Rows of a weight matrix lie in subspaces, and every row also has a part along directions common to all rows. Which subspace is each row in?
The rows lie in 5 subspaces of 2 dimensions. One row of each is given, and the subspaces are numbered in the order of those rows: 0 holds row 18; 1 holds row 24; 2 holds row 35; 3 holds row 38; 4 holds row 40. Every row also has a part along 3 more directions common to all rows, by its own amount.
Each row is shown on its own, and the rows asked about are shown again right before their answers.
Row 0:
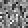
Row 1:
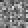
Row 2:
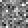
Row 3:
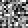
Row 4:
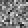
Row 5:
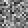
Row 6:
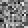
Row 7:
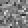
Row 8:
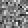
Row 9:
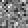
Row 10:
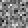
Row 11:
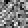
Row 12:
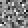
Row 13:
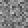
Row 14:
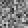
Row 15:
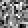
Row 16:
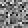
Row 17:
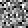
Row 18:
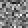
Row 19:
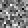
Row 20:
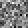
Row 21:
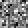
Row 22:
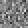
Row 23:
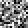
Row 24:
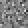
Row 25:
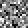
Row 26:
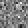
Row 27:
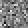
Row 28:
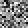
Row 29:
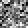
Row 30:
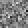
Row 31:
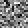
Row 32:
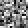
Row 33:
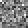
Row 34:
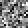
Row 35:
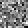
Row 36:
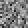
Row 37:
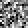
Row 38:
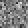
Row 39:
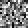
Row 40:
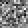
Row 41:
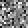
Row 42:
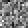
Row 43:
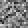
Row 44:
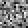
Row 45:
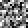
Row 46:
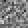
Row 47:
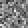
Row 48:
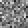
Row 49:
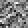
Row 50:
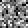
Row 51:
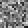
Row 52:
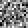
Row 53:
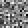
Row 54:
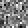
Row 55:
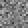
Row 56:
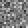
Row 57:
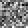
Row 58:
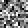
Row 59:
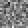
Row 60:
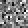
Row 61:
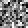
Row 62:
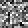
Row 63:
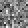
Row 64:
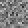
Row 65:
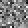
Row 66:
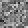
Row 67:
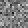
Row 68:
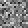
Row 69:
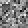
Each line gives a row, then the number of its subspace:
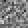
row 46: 1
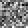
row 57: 2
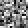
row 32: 4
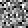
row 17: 3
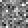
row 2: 0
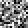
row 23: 4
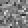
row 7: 4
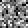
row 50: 0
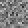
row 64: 3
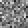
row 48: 4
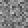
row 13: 2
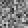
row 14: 2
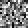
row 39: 4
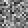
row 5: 2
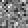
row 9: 0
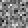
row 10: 0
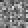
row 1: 3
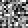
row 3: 0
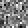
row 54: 3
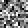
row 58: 0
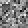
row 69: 4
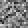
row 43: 1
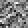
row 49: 1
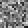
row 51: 2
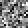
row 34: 2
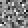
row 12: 1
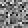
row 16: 3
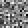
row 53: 3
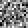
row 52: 2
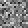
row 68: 3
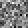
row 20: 0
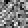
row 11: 0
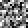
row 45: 3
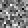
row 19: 0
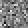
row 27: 2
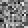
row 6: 2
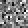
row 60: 1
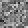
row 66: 2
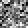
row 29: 4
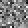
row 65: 4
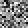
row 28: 2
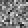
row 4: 3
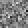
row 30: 1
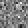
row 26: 3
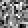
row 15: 3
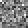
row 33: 4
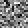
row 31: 2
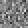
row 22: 1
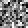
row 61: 4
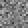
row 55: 3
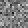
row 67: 2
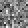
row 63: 0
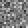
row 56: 3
